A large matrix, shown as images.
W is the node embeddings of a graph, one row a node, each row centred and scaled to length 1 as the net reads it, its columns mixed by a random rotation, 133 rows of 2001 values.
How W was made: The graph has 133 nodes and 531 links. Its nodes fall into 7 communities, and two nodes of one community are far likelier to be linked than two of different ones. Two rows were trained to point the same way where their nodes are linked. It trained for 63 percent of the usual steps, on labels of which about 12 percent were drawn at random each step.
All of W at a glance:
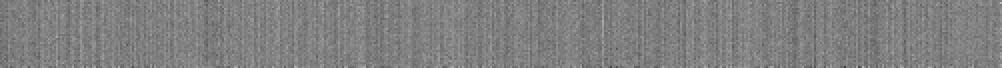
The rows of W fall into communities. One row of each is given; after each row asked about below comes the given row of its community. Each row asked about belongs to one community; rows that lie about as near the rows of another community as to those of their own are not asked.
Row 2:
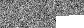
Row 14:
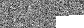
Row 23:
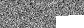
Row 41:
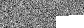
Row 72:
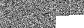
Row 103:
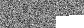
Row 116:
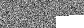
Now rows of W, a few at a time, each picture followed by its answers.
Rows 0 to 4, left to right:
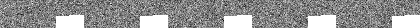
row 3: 41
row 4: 41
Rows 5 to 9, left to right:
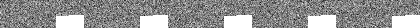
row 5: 23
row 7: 103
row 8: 23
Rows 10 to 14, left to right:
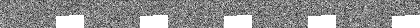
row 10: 2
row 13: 14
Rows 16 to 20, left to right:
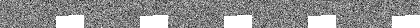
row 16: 41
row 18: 116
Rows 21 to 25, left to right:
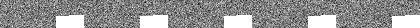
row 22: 14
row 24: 41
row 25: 41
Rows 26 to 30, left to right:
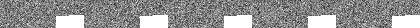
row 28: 103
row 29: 2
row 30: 23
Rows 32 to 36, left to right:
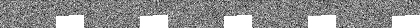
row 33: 72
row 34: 2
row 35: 2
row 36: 41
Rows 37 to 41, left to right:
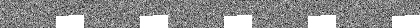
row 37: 116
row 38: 23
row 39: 41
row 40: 116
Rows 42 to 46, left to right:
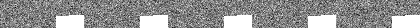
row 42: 23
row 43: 2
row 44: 41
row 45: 2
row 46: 116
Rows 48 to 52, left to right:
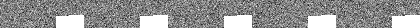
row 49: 2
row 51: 23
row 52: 14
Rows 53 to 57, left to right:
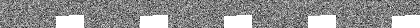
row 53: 14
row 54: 103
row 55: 41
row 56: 23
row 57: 2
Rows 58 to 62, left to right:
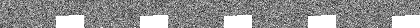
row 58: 14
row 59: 2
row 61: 14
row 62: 41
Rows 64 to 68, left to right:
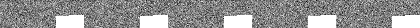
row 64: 23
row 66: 2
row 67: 116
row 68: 116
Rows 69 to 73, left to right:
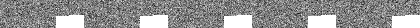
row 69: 14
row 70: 103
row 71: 103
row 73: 23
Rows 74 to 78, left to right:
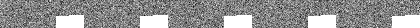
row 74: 103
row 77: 41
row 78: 41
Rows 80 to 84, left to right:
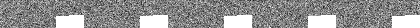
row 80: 116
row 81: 14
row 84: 103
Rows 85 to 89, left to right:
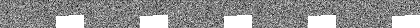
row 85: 2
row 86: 2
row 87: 2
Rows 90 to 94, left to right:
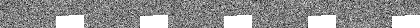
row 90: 72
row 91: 41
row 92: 103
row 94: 14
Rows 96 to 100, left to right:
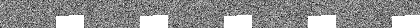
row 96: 103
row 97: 14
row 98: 116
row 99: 14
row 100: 41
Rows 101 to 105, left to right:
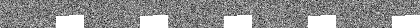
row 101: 2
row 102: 72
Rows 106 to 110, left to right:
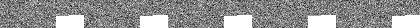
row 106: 23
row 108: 2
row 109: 14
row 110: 14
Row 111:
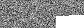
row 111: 41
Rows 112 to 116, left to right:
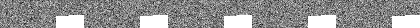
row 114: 41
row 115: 23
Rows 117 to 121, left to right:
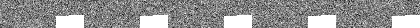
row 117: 14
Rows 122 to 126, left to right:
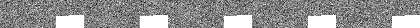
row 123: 14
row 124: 2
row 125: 23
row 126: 103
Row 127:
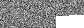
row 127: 116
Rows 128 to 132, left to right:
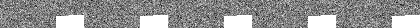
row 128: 103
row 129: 72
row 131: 103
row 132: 14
